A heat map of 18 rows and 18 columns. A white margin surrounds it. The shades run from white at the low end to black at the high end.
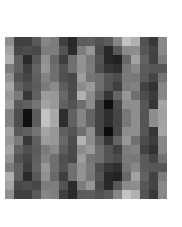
Stripes: upright, repeating 4 times. Slope: none. Mirror symmetry: top to bottom. Seam: none.
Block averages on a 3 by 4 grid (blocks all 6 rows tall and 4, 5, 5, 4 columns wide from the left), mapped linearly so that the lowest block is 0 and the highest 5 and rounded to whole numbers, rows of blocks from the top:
4 3 4 3 | 4 0 5 2 | 4 3 4 3
